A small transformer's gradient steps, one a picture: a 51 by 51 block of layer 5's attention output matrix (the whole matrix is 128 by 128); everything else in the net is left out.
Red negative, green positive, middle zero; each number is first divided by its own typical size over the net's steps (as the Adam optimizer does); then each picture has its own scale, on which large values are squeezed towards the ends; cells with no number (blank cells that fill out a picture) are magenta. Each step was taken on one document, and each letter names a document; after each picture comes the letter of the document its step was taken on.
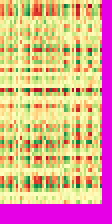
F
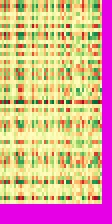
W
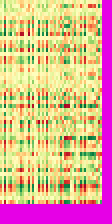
W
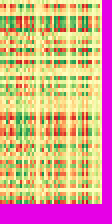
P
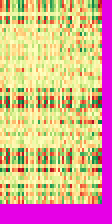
W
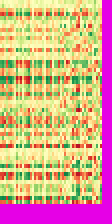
P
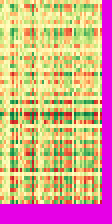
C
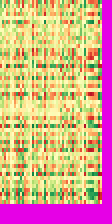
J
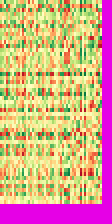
J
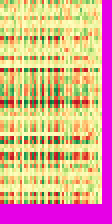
C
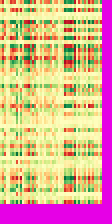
F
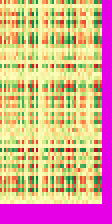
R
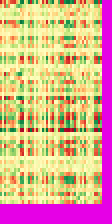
R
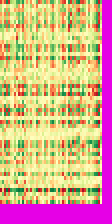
J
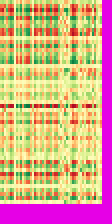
C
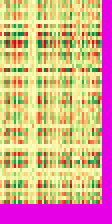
J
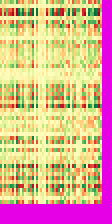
R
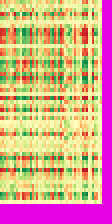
R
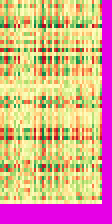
C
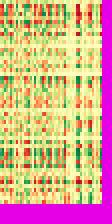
C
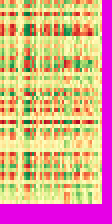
F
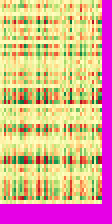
W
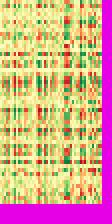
J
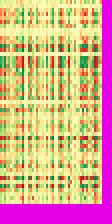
R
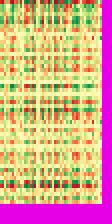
P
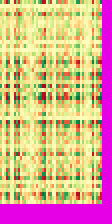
W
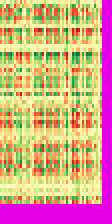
P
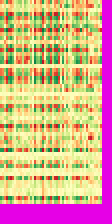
C
